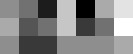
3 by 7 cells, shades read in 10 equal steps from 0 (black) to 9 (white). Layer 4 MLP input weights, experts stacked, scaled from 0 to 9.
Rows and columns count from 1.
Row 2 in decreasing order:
9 7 6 4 4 3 2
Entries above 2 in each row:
5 6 5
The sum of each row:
31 35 30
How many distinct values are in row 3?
3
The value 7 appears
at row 1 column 4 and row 2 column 4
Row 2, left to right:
6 3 4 7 2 4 9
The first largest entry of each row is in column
7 7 7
